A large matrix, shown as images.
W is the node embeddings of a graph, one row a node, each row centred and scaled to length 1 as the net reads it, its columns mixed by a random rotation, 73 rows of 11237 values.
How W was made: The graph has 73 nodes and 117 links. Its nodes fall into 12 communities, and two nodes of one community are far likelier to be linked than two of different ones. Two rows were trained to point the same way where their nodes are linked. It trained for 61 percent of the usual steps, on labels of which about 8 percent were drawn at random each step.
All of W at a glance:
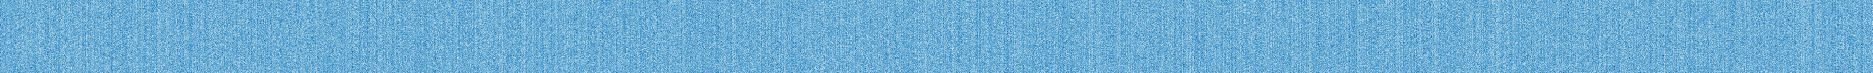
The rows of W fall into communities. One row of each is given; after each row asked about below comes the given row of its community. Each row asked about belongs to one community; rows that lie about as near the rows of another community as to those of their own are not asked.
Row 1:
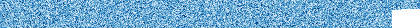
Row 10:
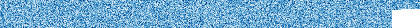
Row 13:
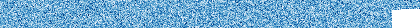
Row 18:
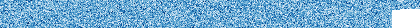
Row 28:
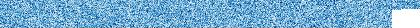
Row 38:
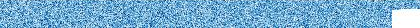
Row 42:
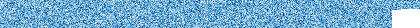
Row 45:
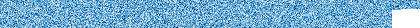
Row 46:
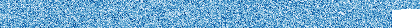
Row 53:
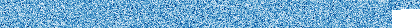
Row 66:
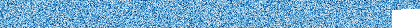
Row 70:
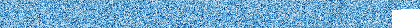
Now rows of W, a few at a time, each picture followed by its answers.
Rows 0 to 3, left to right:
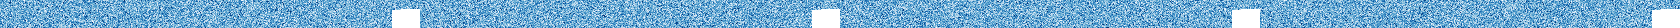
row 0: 38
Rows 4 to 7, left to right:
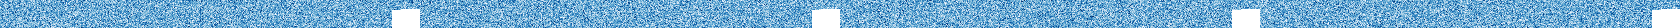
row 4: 18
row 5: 46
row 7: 42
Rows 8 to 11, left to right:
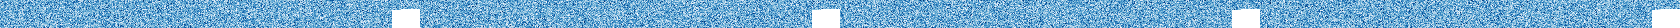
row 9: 45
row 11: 38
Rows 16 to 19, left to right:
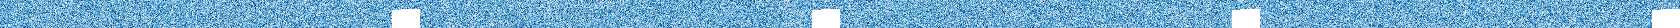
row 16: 1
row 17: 28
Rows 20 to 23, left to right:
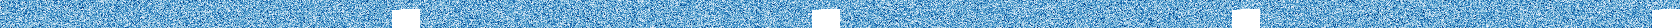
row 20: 18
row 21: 46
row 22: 53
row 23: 46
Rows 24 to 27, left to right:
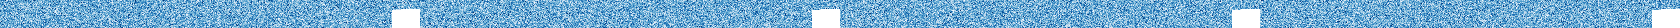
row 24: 1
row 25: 13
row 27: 46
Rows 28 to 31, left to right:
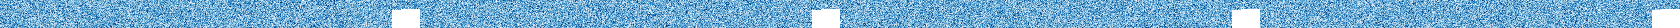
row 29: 53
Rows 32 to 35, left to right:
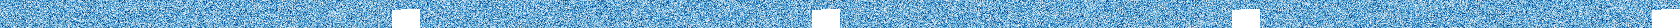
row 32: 38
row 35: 70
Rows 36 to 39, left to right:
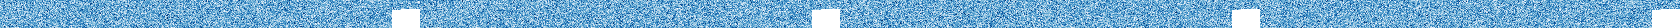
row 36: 10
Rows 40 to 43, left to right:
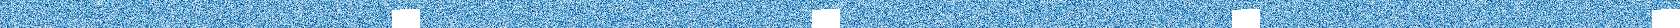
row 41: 53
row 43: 10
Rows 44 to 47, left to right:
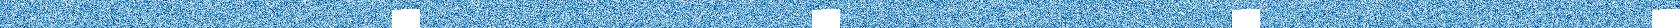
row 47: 42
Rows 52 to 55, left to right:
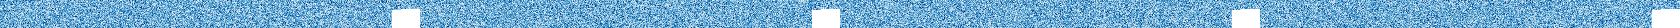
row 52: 1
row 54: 18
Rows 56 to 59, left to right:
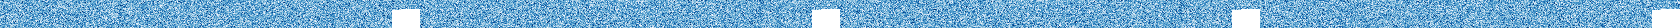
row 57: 70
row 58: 70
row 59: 10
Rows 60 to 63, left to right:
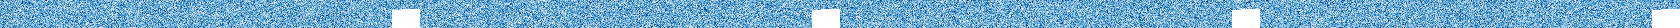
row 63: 18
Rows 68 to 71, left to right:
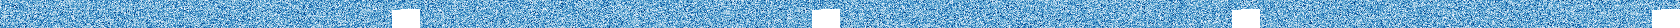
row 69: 66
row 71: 13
